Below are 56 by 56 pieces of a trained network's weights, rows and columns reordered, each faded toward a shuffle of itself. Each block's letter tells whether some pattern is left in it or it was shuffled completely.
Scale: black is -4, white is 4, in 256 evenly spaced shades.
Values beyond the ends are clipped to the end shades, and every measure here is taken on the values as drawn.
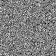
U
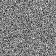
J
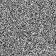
U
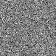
U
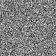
J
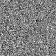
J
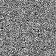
J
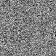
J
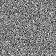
U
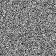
U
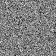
U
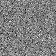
U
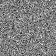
U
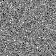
U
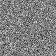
U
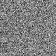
J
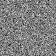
U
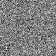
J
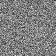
U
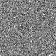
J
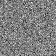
U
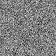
J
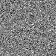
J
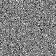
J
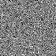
U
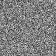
J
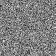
U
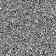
U
